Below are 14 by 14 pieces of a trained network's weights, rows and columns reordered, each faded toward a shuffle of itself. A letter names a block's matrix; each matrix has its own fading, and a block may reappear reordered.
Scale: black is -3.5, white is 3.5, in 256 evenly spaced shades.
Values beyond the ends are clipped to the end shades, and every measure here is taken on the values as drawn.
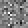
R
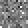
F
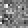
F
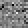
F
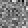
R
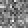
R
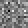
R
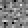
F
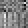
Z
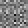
Z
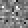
F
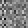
Z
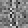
Z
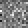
R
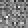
R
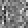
R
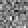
R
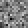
R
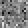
F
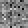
F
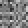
Z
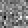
R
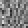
Z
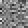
Z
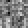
Z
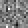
F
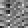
Z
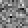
R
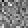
R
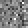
F
